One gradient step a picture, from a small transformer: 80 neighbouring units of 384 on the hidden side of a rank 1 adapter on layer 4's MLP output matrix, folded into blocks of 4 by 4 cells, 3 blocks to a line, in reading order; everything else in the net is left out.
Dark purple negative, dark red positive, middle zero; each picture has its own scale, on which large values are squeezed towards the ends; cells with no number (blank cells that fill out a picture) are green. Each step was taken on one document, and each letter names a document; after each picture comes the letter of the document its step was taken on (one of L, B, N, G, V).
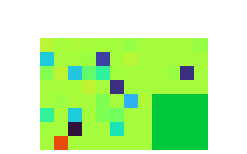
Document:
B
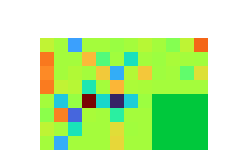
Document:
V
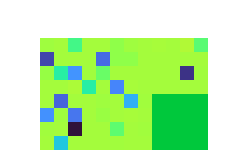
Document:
B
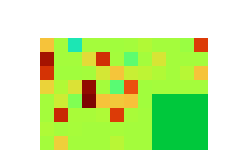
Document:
V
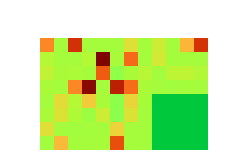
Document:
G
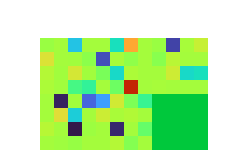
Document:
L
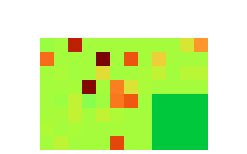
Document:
G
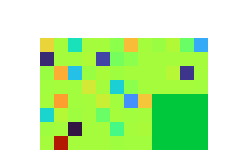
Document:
B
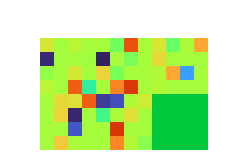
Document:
L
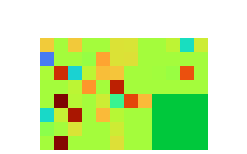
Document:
B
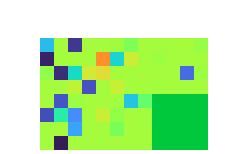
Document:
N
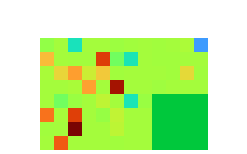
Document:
N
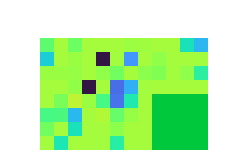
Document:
G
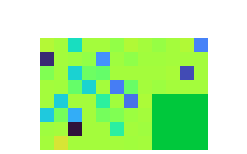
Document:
B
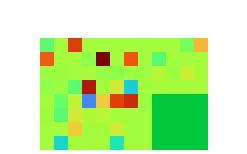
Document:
G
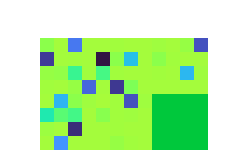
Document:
N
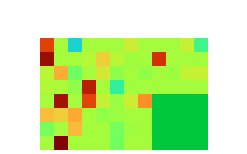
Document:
G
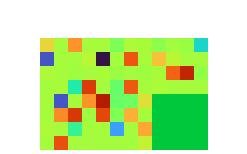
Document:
L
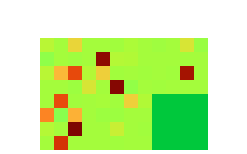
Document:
B
